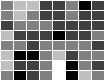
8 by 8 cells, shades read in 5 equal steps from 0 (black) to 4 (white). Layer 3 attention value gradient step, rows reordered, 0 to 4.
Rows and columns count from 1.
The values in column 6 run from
0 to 2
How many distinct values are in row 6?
4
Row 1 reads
2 3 3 1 1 2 0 1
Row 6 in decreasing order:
3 3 2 2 2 1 0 0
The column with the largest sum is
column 1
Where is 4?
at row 7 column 5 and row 8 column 5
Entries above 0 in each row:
7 8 8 7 8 6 7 6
